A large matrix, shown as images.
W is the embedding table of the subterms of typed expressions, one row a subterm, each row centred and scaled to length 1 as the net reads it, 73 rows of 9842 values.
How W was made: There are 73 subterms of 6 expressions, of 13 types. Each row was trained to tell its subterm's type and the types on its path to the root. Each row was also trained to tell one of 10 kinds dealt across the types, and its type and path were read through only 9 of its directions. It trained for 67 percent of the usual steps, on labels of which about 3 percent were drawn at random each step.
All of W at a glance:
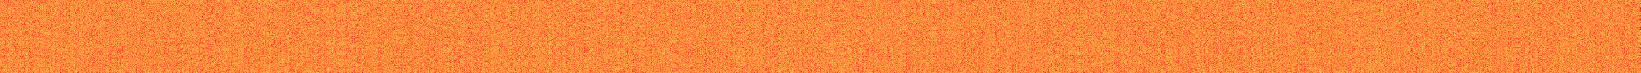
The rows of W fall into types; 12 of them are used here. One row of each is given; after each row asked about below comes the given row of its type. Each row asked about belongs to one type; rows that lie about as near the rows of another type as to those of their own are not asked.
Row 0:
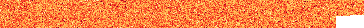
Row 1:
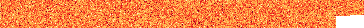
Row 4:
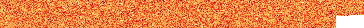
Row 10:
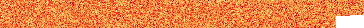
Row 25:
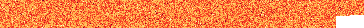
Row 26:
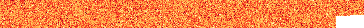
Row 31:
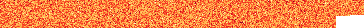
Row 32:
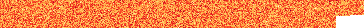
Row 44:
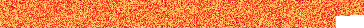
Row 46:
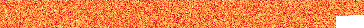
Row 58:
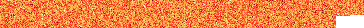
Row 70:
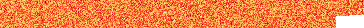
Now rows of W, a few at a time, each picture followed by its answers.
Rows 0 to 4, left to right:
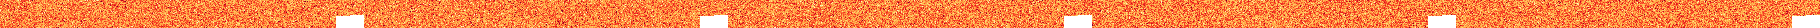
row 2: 32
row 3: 58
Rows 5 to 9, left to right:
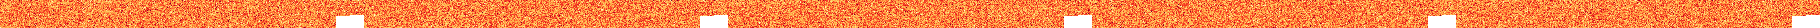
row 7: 10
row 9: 10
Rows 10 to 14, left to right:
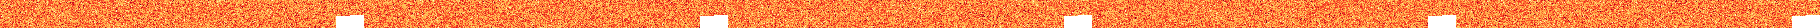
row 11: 10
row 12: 46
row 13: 58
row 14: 44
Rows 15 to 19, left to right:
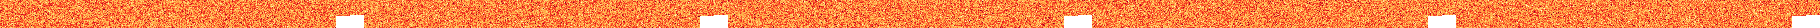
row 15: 1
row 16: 70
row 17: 26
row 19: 1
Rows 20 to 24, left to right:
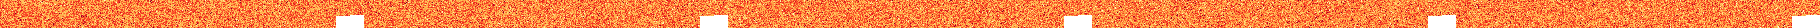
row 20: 10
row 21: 31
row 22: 44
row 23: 4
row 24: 31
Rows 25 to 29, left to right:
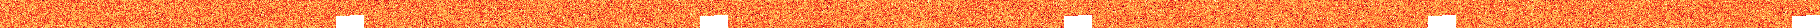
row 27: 58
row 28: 32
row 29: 1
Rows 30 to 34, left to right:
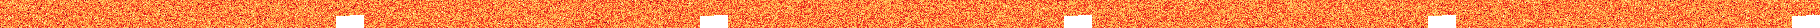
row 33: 32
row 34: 26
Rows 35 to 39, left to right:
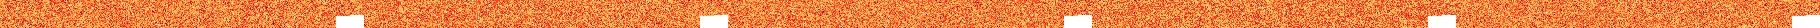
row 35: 44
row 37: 31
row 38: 70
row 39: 46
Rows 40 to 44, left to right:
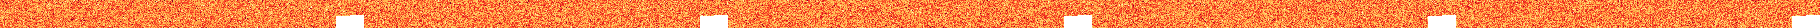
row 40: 32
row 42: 70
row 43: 1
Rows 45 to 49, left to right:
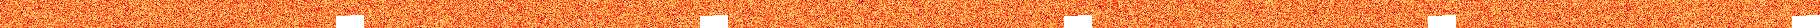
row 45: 31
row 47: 10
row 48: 26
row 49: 0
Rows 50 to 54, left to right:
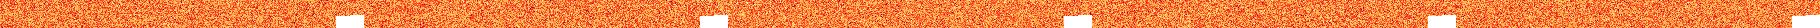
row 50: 26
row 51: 1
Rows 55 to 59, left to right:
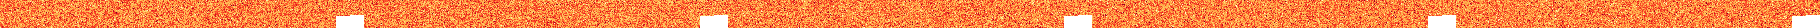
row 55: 58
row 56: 0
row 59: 70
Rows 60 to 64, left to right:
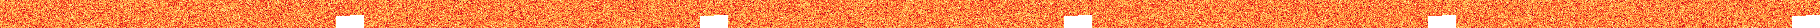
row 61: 31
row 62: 44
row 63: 1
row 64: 70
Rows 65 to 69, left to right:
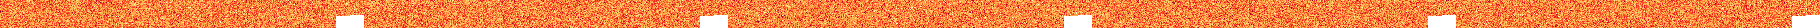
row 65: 58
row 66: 70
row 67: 32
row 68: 26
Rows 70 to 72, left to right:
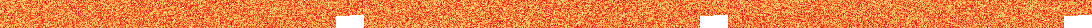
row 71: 4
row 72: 32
